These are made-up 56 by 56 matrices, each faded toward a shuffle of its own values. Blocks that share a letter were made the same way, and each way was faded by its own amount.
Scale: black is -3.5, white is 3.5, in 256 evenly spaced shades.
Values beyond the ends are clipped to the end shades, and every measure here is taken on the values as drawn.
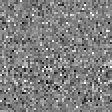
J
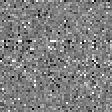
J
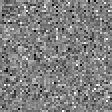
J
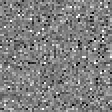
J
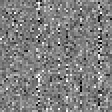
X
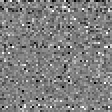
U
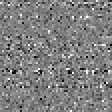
U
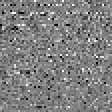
U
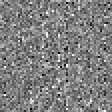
X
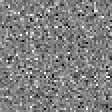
J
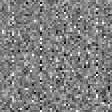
X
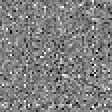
J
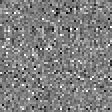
J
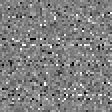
U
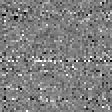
U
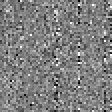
X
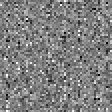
X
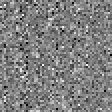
X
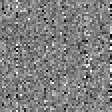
X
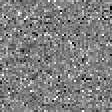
J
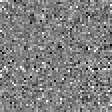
J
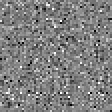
J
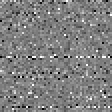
U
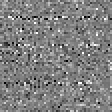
U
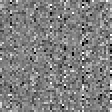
X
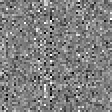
X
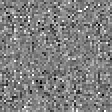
J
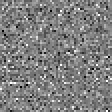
J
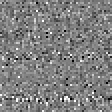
U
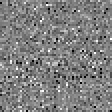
J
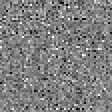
J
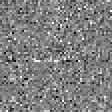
J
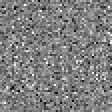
J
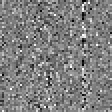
X
